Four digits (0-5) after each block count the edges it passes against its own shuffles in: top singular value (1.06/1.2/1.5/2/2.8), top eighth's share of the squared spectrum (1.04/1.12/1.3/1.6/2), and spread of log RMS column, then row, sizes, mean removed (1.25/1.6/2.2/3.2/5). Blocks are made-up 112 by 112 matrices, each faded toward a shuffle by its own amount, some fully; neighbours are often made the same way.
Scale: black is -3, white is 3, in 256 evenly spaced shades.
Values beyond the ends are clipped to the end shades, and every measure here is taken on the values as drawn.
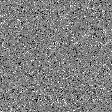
1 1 0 1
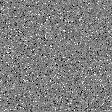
0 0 0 0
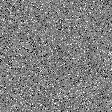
0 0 0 0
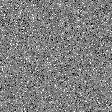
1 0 0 0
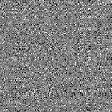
4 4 3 3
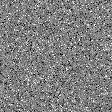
1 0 0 0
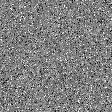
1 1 0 0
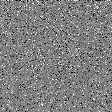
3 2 0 1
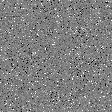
1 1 0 0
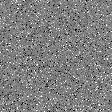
2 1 0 0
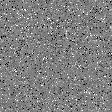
2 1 0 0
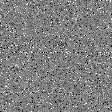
3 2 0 1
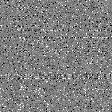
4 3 1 2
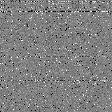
4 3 1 2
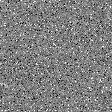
0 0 0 0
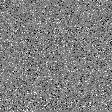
0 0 0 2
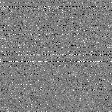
3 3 0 4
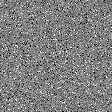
0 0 0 0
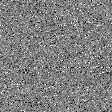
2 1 0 2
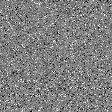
1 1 0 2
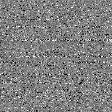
1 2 0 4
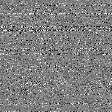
2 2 0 4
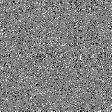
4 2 1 2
